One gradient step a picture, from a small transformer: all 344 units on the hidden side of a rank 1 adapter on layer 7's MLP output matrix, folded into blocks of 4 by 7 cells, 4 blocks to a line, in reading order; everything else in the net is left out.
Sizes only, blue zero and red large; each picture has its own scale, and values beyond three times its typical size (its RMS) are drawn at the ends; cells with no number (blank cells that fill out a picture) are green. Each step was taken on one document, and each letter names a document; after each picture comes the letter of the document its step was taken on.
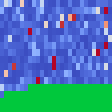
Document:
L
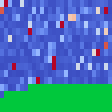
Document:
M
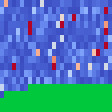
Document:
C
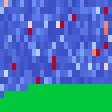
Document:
L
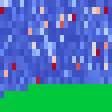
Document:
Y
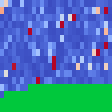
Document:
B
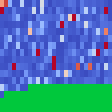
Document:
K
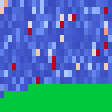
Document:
B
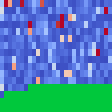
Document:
C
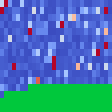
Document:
M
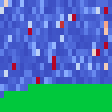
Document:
B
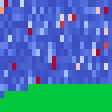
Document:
C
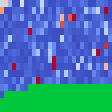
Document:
C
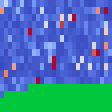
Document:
Y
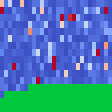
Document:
M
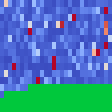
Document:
L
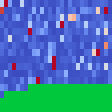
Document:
M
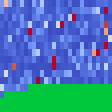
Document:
L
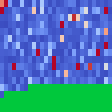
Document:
K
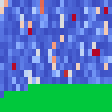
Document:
L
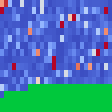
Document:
K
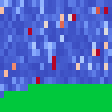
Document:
B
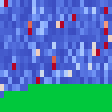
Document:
L
